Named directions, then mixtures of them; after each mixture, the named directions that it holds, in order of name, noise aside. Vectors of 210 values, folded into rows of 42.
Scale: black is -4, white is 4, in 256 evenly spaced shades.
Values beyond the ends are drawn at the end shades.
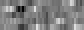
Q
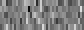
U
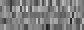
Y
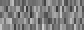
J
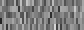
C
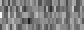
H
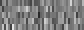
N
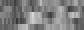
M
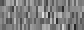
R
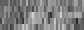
C, M, R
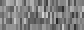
M, R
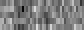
J, Q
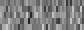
H, J, U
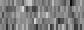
C, N, Q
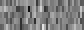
Q, R, U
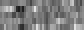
Q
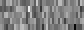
Q, U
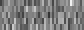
N, Q, R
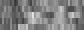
M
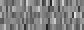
C, H, Y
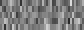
N, Y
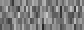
J
